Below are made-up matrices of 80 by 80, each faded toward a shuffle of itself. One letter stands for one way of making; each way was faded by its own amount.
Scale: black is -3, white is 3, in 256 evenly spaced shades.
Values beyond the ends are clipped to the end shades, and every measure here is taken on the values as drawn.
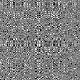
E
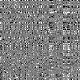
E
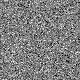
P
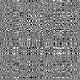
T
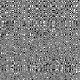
E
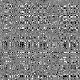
E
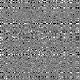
T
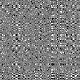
E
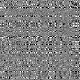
T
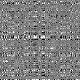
T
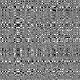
T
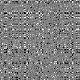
E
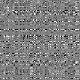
T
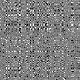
E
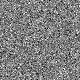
P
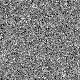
P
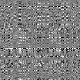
T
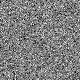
P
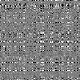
T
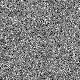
P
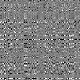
T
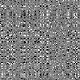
E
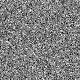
P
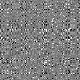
E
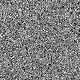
P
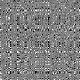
E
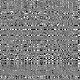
T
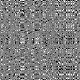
E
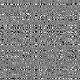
T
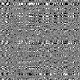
T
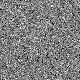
P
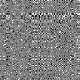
E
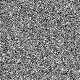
P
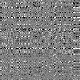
T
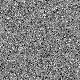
P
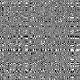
T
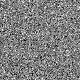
P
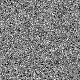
P
